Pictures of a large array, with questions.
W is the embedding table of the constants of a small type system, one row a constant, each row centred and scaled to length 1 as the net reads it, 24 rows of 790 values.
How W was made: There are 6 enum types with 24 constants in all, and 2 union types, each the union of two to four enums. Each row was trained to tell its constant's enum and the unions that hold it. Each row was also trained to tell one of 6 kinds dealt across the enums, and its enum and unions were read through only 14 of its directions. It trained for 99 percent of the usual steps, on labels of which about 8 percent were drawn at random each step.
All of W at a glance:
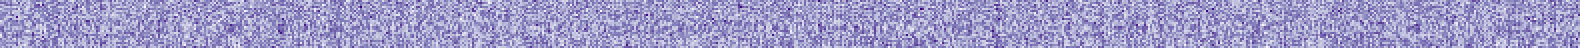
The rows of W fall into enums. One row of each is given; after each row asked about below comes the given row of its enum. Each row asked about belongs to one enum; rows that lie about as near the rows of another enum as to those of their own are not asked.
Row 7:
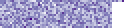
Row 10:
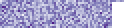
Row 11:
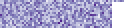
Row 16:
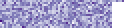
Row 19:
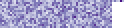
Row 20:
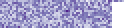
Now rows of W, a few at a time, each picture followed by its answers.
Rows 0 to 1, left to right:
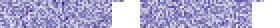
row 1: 7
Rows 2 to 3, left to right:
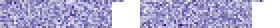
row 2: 10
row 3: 20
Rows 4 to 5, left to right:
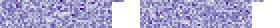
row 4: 19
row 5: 20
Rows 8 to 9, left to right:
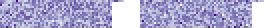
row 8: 20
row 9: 7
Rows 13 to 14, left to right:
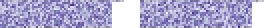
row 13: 7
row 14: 7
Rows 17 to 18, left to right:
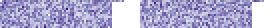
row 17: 7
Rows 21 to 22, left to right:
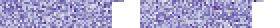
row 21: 19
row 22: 20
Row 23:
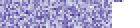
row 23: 19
